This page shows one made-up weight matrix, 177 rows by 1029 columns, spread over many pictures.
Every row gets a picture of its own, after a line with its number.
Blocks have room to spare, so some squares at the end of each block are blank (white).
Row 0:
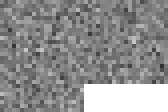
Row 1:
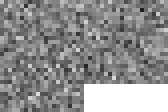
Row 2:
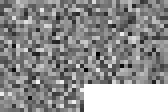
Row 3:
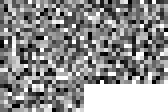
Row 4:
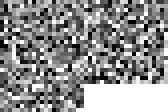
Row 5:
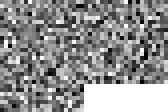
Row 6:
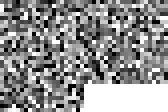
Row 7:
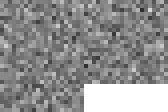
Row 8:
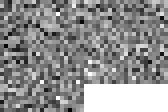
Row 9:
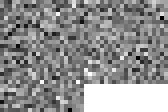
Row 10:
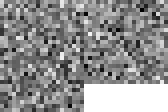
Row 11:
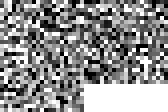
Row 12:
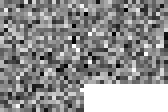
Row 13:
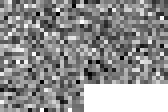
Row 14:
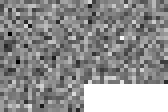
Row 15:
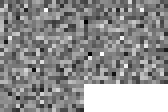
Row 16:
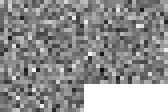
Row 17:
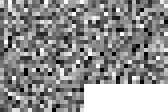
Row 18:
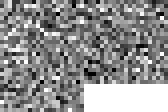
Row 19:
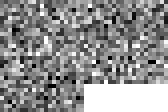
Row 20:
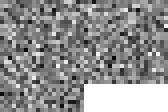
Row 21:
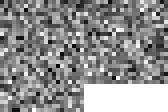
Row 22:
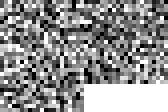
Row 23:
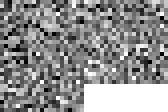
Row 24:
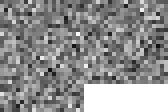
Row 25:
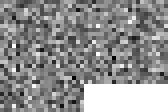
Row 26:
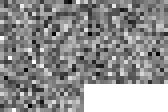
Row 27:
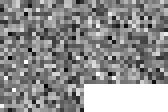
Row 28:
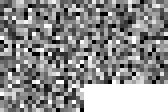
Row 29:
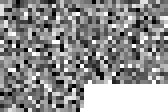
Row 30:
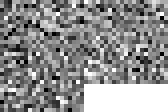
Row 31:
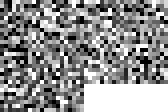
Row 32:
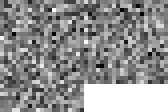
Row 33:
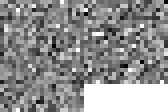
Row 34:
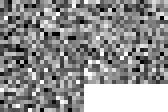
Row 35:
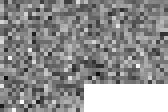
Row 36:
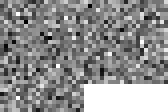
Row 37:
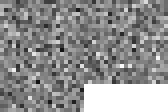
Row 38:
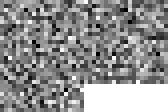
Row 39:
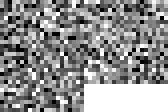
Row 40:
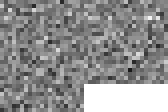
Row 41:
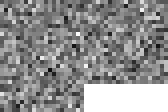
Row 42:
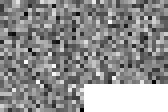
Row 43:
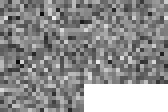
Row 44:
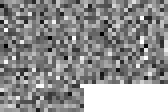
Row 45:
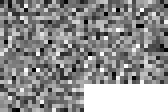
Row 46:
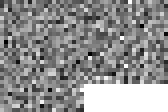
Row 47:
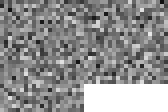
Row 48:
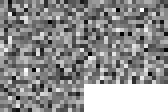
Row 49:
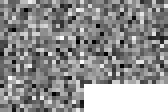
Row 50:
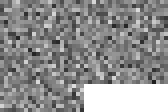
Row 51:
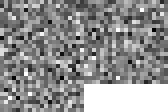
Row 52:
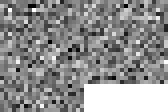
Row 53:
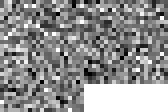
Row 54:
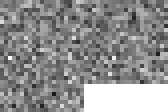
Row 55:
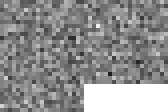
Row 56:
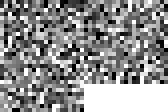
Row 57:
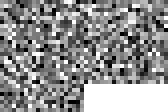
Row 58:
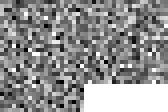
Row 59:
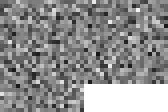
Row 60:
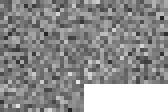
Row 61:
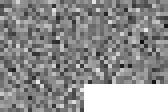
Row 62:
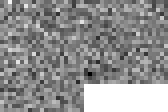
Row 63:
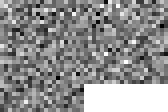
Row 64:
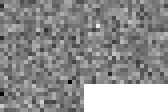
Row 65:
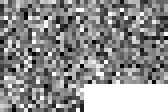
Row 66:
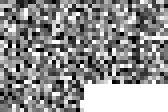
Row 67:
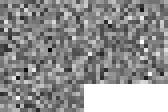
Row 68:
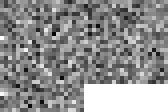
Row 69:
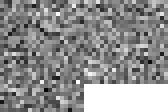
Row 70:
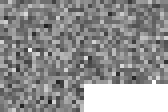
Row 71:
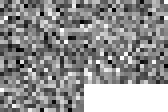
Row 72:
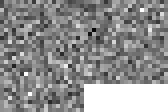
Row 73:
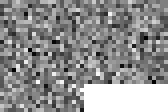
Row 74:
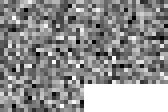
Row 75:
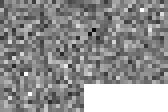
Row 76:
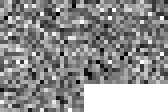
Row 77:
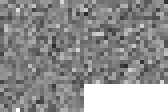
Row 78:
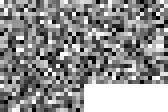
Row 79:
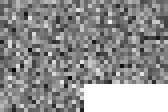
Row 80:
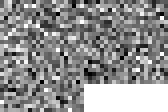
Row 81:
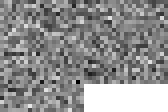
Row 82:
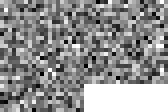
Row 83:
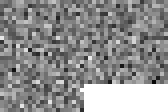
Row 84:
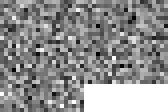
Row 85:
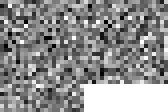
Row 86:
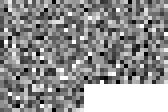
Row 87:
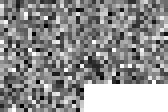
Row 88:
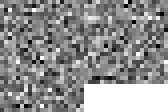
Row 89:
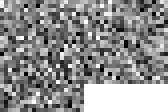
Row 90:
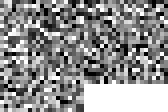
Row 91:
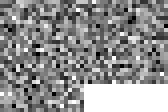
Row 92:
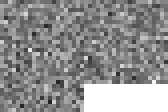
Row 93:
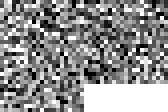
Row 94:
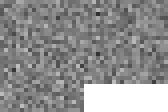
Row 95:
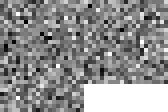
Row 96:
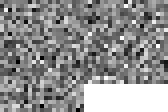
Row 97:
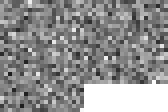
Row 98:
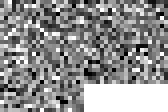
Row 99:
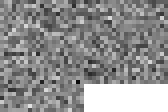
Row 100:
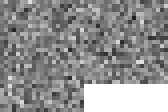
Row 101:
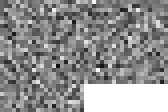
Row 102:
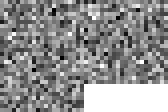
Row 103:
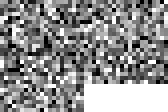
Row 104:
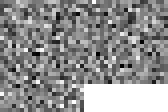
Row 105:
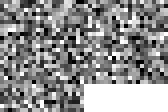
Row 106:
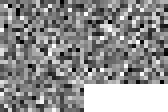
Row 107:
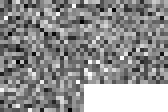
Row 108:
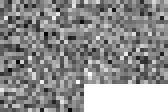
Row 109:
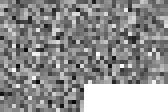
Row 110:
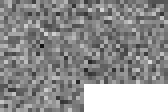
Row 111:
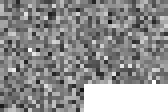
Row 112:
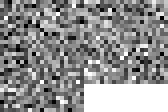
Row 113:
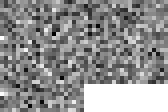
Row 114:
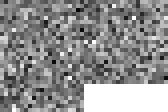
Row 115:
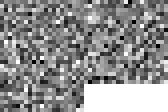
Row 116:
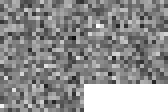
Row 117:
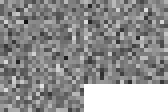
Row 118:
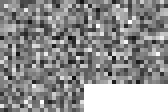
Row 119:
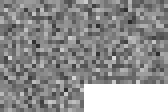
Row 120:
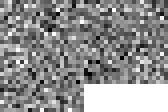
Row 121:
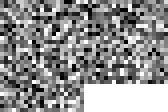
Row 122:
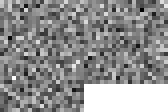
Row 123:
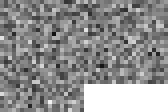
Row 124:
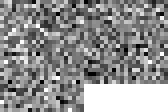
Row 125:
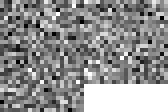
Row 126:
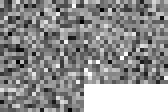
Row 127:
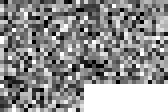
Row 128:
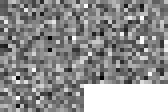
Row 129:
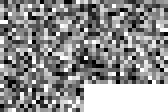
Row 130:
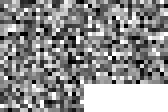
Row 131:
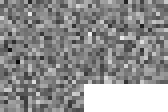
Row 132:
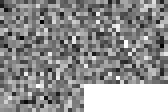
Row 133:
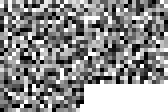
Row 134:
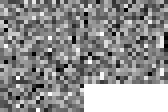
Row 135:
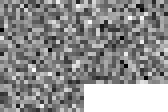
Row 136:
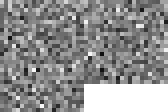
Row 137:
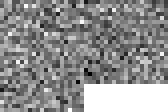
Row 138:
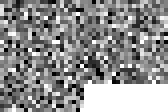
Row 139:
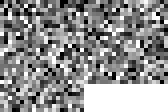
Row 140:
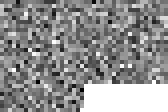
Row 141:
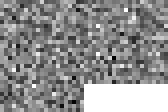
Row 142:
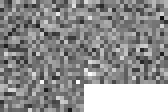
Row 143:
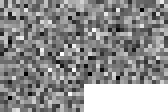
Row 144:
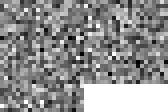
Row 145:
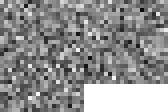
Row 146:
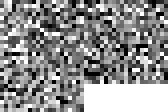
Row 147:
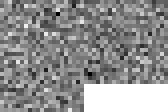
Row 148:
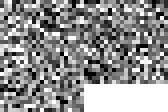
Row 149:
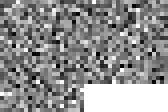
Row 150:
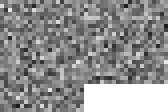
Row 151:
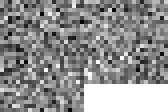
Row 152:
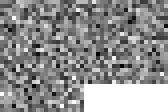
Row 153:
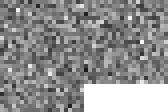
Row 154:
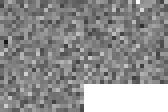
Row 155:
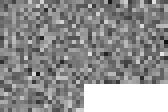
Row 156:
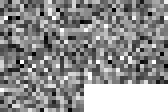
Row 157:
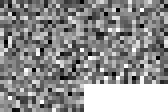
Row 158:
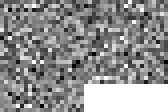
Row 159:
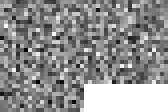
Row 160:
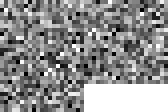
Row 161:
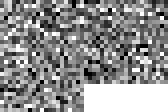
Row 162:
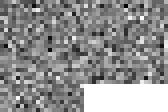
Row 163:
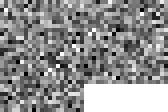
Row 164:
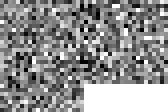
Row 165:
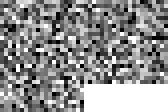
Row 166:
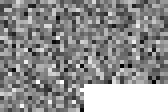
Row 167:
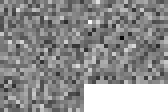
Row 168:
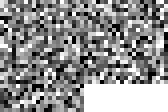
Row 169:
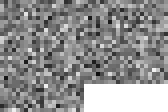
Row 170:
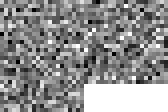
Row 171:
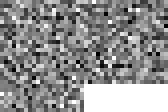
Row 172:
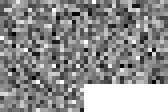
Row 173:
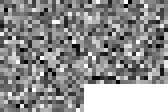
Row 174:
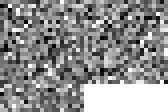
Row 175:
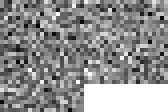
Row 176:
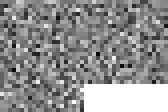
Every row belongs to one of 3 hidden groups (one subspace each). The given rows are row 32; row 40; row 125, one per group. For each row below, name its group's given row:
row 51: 40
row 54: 32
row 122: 40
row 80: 125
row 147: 125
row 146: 125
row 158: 40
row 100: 32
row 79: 32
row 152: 32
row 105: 32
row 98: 125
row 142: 125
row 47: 40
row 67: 40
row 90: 125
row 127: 32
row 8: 125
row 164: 32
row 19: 125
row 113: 32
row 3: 40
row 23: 125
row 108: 125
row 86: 40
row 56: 40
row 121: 32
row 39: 125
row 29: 32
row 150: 40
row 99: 125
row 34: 125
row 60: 125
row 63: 40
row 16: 40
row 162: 40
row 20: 32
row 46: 40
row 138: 32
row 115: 40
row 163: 40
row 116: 32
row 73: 32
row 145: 40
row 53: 125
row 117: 40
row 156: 125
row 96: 40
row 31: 125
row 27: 32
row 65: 32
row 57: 32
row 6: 32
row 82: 40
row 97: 32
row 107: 125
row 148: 125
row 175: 125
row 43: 125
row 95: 40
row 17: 40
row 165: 32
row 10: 40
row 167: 40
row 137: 125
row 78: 40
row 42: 32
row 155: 40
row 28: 32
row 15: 40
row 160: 40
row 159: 32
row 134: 40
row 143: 40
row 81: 125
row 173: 40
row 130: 32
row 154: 40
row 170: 40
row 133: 40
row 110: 125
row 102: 32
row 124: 125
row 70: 32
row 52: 40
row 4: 40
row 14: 40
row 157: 40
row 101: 32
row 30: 125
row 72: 40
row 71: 125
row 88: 40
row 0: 32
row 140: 32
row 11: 125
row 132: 40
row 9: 125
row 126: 125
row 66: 32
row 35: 32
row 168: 40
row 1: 40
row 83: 32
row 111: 32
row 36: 40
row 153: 40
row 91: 32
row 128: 40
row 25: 32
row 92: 32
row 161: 125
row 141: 32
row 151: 125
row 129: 32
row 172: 32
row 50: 32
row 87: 32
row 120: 125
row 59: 32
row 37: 32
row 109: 32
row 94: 32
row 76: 125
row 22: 125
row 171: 32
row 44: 40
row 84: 32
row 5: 40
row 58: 32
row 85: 40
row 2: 32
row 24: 40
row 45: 40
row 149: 32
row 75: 40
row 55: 32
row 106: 40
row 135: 40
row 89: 40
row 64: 32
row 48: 40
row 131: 40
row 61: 32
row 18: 125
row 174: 40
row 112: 125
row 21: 40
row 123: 32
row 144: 32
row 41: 40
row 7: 40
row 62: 125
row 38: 32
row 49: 32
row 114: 32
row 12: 40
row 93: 125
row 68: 32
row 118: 32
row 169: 32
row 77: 40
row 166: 32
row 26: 32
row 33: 40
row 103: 125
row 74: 32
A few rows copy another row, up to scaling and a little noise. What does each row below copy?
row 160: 163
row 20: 57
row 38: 119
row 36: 95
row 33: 77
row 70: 92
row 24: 41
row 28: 83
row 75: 72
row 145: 1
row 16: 136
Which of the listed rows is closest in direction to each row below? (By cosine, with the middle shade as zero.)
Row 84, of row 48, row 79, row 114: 79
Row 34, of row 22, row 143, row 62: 143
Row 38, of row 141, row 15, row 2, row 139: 2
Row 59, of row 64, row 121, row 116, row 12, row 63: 121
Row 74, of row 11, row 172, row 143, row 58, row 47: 172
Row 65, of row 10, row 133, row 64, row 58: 64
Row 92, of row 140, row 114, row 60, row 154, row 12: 140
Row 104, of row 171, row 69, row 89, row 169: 171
